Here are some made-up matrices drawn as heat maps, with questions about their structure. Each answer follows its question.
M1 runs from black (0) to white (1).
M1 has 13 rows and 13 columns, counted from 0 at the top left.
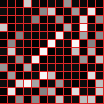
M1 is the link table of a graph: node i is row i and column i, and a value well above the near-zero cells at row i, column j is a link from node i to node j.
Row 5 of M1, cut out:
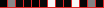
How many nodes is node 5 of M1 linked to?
4
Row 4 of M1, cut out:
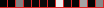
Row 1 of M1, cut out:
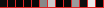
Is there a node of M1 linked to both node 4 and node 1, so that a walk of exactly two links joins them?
no
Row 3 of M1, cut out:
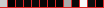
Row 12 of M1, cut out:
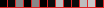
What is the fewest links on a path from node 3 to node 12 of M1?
2
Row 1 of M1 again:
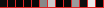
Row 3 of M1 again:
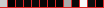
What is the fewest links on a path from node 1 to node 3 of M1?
4
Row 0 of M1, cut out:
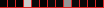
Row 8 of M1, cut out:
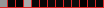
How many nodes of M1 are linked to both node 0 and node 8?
1
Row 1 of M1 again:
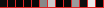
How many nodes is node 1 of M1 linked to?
4
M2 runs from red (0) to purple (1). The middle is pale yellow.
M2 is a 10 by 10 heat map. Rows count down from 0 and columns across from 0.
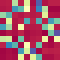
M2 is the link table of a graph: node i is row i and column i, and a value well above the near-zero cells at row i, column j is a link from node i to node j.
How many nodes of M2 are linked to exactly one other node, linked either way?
0
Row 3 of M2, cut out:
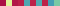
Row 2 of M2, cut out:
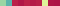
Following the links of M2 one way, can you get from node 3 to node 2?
yes
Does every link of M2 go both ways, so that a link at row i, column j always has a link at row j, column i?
yes
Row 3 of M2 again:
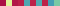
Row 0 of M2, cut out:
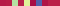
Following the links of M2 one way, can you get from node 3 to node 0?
yes
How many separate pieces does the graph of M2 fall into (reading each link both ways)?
1
